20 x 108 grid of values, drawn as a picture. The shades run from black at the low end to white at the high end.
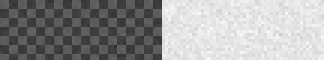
The table splits into one row of 2 panels. Panel 1,1: low, checkered. Panel 1,2: very high, fine-grained, faint in contrast.
